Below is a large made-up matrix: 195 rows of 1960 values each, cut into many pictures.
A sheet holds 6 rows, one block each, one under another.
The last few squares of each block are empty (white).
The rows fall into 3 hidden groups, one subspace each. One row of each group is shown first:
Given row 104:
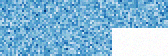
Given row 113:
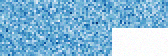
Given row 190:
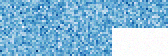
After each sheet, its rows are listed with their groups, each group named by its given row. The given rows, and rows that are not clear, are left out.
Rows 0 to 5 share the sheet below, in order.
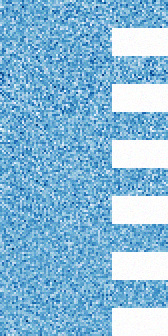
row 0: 113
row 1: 104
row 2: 104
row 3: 104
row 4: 190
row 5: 113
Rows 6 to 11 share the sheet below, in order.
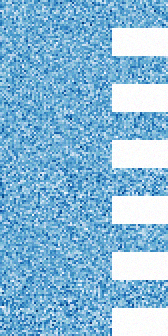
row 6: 113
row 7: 104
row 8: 113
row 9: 190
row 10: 113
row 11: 190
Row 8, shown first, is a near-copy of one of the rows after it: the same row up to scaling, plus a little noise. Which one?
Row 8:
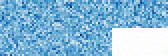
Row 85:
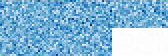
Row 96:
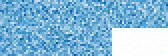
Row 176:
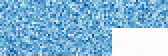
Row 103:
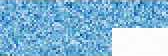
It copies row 103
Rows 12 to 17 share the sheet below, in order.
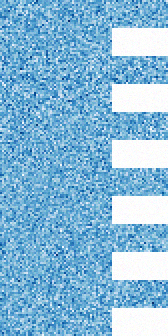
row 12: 104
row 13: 190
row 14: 104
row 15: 113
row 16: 190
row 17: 190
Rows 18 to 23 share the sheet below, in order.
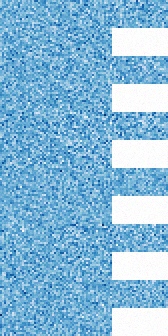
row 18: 113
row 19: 113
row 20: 113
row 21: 113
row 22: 113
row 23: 113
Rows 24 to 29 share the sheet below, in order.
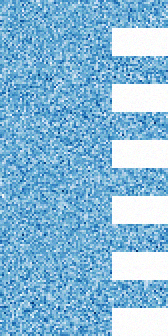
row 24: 104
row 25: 190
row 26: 113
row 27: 190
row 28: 104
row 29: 190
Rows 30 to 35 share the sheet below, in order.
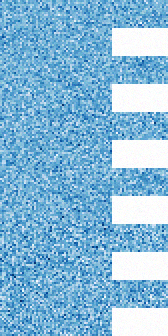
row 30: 190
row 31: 113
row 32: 113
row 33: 113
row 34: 113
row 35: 104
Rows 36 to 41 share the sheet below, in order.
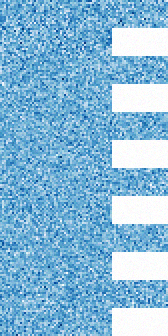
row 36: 190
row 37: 190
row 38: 113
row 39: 104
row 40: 104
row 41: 190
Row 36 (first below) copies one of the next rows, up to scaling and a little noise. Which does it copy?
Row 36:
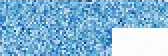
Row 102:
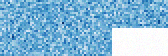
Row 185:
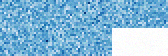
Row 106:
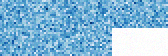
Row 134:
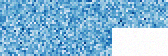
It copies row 134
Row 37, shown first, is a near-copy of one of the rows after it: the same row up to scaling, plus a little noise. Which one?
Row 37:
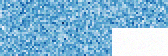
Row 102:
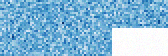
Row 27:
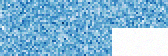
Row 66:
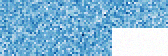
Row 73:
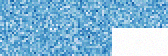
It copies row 27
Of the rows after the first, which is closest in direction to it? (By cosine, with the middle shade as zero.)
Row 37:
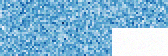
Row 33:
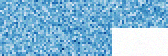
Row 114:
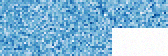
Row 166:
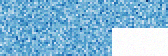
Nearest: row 166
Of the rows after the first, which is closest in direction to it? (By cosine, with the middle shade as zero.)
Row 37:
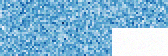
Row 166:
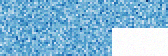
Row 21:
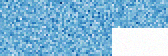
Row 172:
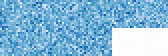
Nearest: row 166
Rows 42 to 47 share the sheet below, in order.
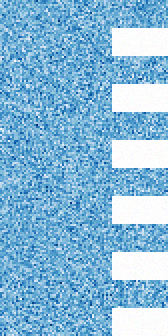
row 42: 113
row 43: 104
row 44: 104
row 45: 190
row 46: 113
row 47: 113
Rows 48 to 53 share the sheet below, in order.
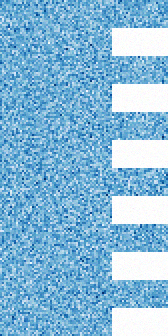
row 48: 104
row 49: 113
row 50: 113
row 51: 104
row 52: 113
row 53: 190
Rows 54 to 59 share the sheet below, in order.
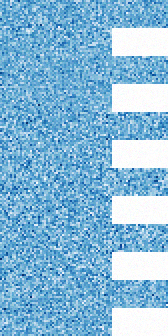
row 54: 190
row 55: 104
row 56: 104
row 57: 104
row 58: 113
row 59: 190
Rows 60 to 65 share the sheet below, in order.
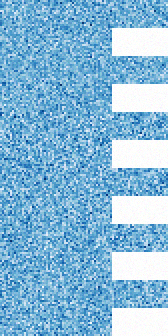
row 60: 113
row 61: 190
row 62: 104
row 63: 104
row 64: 190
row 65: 190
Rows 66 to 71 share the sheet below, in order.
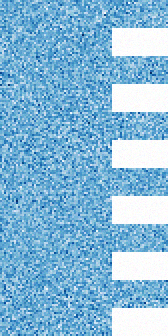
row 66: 190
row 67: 104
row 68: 113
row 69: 190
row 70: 113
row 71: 190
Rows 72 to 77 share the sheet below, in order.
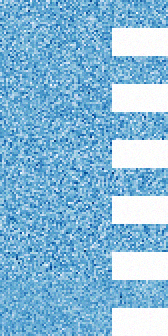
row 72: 190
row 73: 190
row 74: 113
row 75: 113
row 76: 190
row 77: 113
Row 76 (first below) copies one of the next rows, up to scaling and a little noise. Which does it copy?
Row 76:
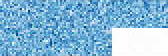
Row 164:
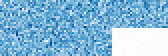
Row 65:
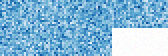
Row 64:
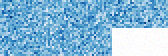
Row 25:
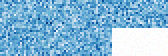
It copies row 164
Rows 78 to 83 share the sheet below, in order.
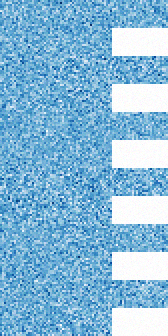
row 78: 113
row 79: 113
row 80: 190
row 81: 190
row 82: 113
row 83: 113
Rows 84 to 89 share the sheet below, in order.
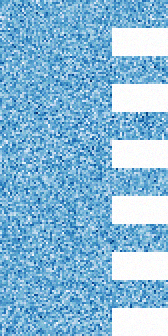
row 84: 104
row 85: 113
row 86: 113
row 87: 104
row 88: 190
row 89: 113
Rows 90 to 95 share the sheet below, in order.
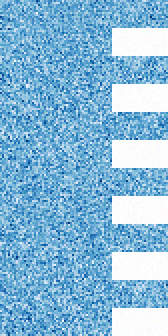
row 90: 104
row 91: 104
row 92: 104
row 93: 190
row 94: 190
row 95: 113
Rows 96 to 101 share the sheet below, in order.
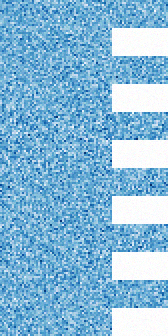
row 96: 113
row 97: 113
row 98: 104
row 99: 104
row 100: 104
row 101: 104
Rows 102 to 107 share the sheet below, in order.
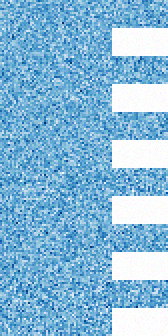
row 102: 190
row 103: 113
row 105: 190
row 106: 190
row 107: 104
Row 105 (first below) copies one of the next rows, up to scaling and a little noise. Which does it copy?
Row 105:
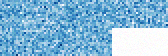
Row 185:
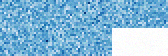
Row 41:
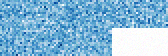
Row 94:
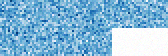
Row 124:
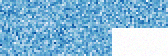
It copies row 41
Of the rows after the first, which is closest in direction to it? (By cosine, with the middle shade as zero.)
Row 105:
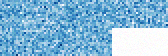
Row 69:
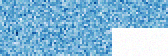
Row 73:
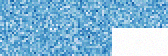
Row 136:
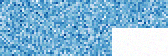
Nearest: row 69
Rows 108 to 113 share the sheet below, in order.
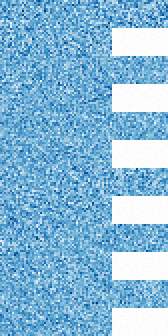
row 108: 104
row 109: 190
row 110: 113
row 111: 113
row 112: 104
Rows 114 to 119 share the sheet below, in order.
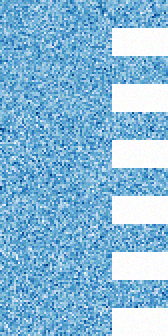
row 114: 190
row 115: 113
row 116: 104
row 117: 190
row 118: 190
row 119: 104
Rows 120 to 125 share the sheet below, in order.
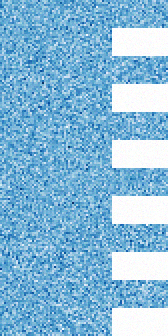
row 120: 113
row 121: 190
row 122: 113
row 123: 104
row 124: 190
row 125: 113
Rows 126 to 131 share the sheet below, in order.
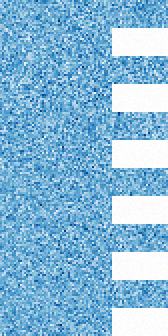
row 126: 113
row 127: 190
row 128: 190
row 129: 113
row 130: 113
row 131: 113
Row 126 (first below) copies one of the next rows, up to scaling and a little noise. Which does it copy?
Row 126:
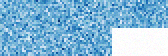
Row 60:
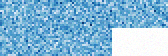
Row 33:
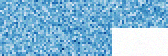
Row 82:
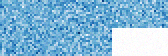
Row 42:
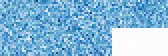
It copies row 42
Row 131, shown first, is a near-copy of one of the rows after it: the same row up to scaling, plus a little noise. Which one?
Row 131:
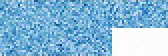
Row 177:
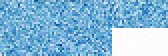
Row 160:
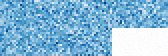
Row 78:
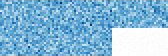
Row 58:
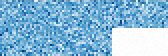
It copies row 177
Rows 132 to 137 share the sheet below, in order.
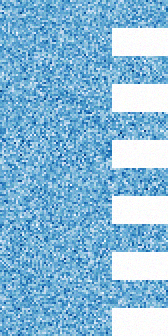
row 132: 190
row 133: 113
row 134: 190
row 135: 190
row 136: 104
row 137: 190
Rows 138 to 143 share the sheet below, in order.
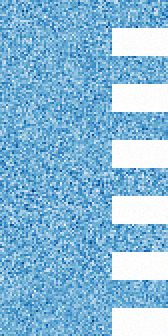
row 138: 104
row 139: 190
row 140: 190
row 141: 113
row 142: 190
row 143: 190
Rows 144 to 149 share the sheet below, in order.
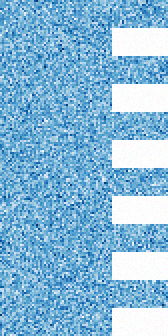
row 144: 113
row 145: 104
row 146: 190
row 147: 190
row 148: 104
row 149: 113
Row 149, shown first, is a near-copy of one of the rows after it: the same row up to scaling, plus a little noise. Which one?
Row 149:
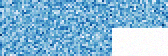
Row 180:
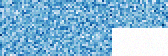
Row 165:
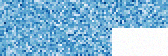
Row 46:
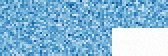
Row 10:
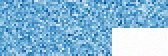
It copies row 180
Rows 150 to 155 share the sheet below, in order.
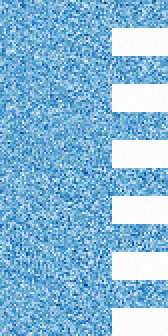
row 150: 113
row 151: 113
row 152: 104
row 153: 113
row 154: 104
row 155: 113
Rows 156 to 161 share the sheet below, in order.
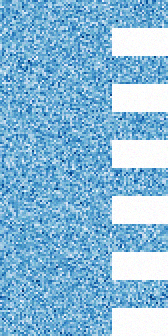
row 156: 113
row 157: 104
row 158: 113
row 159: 113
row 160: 113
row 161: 104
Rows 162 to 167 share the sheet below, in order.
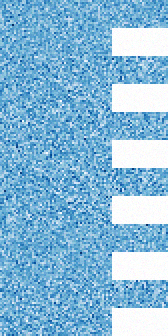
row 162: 190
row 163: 113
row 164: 190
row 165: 113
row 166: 190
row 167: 113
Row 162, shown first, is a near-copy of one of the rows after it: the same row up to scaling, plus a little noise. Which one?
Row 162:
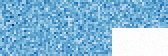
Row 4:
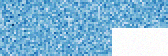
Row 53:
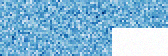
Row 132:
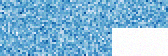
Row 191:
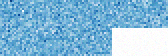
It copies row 4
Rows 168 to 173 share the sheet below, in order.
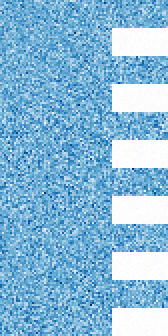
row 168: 113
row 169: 113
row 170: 104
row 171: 190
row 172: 190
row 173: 113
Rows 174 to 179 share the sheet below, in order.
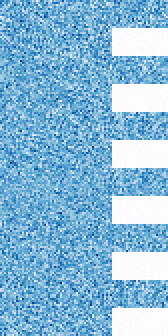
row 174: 104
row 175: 113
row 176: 113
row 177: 113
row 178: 190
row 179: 113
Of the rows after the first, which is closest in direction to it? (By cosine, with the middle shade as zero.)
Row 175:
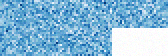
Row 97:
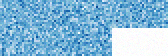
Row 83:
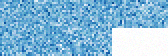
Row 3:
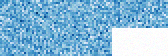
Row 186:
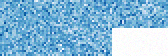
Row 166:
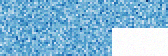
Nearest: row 186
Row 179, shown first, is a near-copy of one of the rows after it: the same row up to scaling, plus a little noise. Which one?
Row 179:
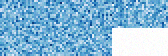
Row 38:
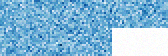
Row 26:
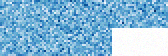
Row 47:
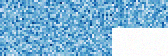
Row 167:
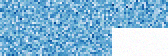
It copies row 47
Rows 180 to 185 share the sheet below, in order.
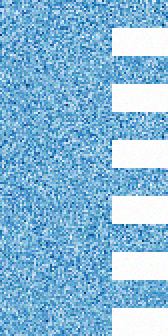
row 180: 113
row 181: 104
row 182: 113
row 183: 104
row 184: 190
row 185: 190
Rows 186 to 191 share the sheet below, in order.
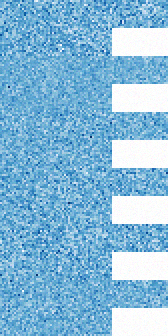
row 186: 113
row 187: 190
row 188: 113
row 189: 113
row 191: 190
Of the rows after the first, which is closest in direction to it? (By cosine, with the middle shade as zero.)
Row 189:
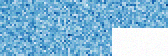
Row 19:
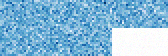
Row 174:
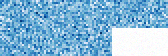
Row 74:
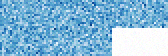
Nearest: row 19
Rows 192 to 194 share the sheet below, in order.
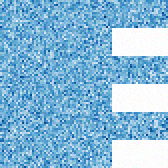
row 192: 104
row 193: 104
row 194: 104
